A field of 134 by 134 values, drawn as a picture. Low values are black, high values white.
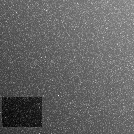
Slope: up to the top right. Stripes: none. Ninth with the highest average: top right. Ninth with the lowest average: bottom left. Odd patch: lower, in the bottom left.
